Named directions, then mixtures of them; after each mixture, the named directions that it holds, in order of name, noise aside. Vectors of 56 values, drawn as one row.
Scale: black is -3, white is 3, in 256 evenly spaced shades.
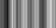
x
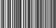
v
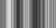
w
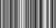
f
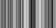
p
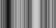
w, x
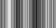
w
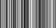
p, v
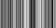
p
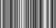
f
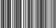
v, x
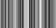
f, p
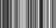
f, x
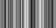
p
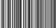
v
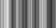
x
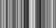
p
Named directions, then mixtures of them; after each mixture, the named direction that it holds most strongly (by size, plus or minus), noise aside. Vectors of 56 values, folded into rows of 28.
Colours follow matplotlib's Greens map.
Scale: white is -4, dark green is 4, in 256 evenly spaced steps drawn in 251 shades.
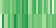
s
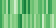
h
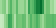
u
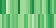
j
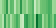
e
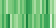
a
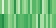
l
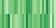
a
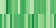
j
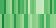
u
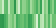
l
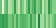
l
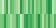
e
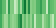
h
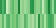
j
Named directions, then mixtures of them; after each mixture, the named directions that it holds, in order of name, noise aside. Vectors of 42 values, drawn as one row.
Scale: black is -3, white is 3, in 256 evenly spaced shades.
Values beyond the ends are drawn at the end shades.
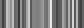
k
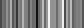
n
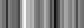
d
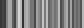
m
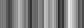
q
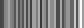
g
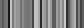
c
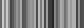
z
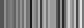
g, q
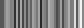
g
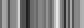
d, k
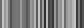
z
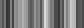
c, d, q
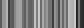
c, q, z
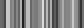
k, m, z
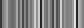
c, g, z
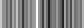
n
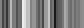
d, z
